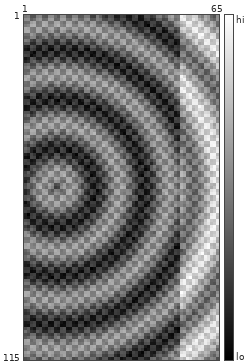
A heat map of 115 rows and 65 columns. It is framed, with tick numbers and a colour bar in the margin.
Rings spread out from the middle left. On average the colour sits 40% of the way up the scale. The right part is higher, past a seam about 80% of the way across. The ninth with the highest average is the middle right.
